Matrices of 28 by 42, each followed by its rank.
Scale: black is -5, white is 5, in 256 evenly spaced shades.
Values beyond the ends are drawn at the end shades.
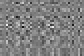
three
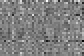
five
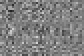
five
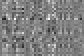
three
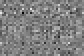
five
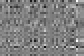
three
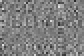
five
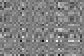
three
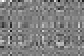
three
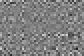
five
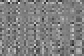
three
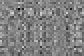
five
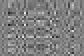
three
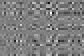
three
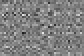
five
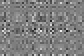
three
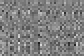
five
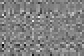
five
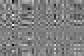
three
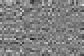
five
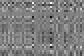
three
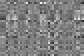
three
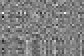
five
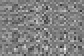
five
